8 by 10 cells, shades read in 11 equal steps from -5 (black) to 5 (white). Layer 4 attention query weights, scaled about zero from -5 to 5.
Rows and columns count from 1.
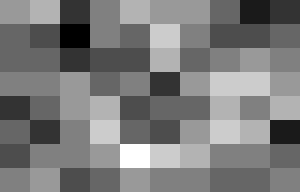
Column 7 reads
1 0 -1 1 -1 1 2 0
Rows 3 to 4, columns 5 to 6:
-2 2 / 0 -3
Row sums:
-4 -11 -7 5 -1 -2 8 -3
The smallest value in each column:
-3 -3 -5 -2 -2 -3 -1 -2 -4 -4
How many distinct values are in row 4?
5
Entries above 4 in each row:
0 0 0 0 0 0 1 0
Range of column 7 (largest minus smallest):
3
